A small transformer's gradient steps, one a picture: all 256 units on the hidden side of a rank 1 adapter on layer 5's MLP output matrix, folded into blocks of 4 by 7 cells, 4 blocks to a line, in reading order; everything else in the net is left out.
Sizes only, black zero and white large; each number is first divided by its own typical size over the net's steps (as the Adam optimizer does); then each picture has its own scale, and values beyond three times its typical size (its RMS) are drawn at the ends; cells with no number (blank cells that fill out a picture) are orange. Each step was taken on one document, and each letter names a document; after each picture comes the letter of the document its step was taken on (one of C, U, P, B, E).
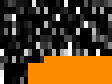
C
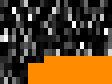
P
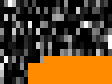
C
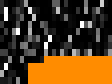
P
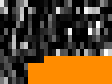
P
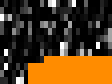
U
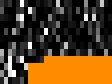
P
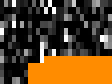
C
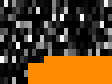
C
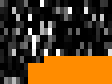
P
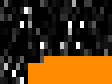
U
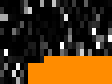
U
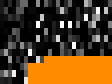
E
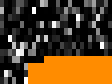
E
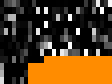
C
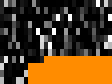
C
